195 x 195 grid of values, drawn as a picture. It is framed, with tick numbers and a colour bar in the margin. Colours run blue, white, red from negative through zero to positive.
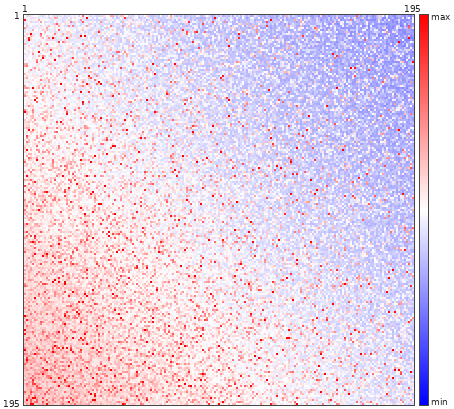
Slope: up to the bottom left. Odd rows or columns: none. Ninth with the lowest average: top right. Grain: fine. Stripes: none. Ninth with the highest average: bottom left.
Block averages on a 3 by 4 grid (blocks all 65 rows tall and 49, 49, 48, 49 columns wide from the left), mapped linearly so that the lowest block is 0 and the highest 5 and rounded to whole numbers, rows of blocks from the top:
3 2 1 0 | 4 3 2 1 | 5 4 3 2
